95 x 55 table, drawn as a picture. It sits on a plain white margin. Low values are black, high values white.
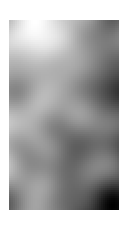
Odd rows or columns: none. Lone odd cells: none. Ninth with the lowest average: bottom right. Grain: smooth. Slope: up to the top left.
